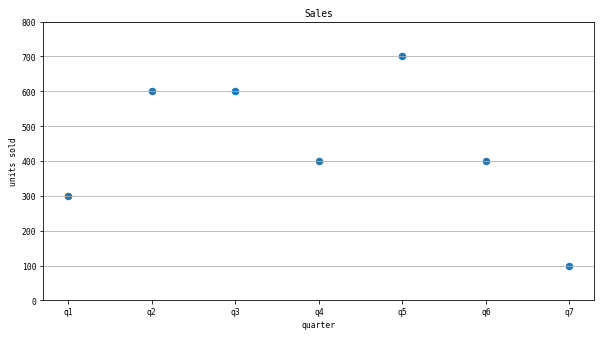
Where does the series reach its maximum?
q5
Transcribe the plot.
Title: Sales
x-axis: quarter, ticks q1 q2 q3 q4 q5 q6 q7
y-axis: units sold, ticks 0 100 200 300 400 500 600 700 800
Values:
300 600 600 400 700 400 100
